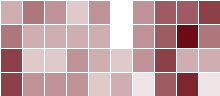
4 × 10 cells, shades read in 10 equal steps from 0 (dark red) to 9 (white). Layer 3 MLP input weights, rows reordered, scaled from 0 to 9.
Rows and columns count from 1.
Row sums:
49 49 53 50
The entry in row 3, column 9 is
6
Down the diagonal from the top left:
6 6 7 5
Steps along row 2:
up same same same up down down down up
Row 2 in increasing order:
0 3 4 4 5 6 6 6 6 9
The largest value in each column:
6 7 7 7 7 9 8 3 6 8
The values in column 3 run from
5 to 7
